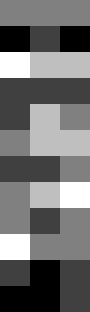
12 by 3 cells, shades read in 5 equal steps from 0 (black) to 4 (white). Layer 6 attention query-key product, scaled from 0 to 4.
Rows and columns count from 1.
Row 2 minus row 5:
-1 -2 -2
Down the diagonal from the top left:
2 1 3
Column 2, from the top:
2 1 3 1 3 3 1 3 1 2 0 0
